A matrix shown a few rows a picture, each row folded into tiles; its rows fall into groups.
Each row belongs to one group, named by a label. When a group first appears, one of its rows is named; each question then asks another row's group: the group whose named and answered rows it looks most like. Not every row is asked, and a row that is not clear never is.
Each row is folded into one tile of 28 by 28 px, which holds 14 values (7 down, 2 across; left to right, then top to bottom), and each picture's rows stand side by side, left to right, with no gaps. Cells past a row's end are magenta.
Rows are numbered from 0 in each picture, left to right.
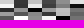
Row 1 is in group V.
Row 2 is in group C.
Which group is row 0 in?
V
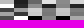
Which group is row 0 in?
V
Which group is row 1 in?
C
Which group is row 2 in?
C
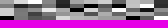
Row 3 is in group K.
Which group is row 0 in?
C
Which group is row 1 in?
K
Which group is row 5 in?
V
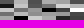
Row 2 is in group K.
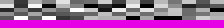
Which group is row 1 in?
V
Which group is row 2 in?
K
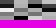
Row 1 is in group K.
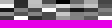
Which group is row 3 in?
V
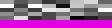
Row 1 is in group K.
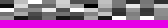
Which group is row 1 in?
K
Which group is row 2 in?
K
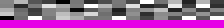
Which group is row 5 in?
K
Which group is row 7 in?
V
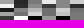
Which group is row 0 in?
V
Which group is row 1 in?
C
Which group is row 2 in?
C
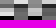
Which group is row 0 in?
C
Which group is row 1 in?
C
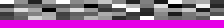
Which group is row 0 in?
K
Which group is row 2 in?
K
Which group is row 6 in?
K
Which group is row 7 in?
V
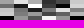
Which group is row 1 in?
V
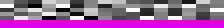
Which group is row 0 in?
V
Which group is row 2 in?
V
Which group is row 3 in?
C
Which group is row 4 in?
K
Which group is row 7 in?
K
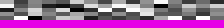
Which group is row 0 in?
V
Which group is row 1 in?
C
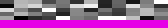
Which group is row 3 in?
V
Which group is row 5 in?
C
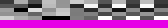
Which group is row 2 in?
C
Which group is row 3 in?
V
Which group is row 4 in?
V
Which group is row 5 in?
V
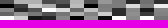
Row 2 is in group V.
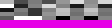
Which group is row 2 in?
C
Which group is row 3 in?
C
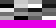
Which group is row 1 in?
V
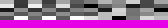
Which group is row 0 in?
V
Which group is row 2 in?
V
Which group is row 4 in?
C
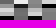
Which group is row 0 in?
C
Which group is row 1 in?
C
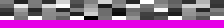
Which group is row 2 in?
V
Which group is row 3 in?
C
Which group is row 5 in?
K
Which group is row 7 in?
V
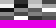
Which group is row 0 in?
V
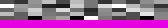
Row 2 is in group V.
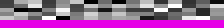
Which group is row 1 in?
V
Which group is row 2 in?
C
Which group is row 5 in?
K
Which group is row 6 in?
V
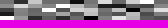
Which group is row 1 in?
K
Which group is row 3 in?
C
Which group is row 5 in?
K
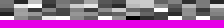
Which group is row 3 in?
V
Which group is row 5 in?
K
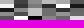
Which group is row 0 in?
V
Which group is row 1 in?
C
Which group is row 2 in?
V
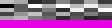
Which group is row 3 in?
K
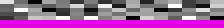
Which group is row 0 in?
K
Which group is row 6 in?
V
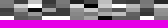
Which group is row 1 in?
V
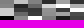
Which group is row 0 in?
C
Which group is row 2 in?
K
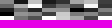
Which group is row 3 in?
V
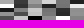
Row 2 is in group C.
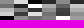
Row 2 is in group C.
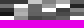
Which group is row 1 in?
K
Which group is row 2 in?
V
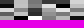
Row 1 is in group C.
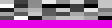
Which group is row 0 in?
V
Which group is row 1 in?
C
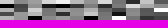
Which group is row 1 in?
C
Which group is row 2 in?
K
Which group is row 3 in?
C
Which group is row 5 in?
K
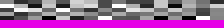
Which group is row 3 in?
V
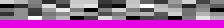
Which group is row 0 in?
K
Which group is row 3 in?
V
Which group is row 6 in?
C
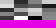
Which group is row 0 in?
V
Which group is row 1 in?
C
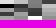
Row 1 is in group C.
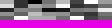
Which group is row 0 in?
V
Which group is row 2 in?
V
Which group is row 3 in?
K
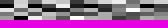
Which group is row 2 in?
V
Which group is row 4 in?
K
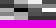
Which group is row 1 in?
K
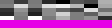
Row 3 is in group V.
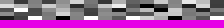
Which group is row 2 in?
C
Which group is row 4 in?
V
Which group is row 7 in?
V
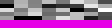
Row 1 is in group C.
